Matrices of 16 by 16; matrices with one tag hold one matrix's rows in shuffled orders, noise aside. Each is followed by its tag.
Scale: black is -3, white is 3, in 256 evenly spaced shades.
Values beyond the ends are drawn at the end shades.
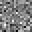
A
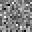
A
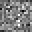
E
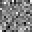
A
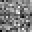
E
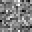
E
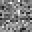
E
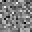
A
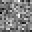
E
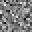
A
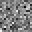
A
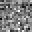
E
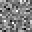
A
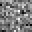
E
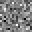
A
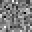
A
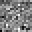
E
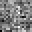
E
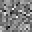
A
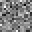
A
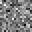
A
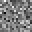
A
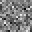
A
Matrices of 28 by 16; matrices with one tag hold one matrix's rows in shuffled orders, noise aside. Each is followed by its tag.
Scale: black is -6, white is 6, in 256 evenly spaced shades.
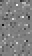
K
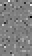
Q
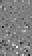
K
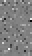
Q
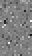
Q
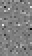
Q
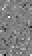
Q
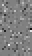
Q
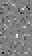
K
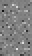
K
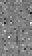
Q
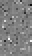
Q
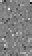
Q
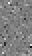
Q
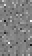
Q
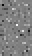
K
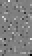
Q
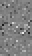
K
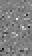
K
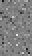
K
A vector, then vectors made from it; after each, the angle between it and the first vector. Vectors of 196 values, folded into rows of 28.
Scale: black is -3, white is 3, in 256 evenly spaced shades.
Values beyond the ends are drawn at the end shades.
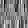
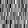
partly opposed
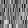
partly aligned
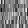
partly aligned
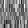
nearly opposite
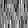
nearly parallel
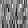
orthogonal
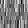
nearly opposite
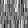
nearly opposite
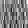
partly opposed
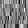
partly opposed
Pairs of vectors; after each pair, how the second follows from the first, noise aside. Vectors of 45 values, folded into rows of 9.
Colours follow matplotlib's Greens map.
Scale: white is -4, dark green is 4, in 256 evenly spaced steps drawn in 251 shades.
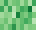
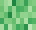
wrapped around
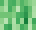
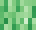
negated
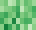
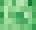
shuffled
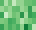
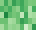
negated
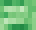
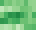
wrapped around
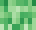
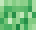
wrapped around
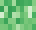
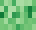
negated
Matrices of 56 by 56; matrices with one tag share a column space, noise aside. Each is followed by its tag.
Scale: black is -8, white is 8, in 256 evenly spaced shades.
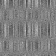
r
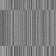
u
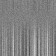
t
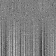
t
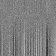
t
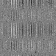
r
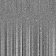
t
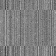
u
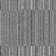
u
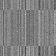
u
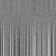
t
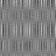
r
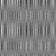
r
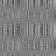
r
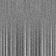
t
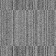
u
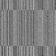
u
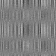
r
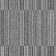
u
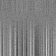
t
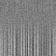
t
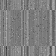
u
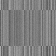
u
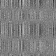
r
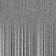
t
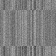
u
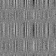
r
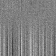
t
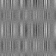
r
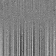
t
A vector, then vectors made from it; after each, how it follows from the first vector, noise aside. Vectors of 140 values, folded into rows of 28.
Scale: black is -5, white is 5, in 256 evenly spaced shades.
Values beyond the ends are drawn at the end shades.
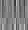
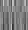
reversed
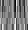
scaled up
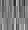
copied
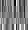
scaled up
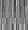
copied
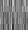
reversed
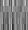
reversed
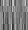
reversed
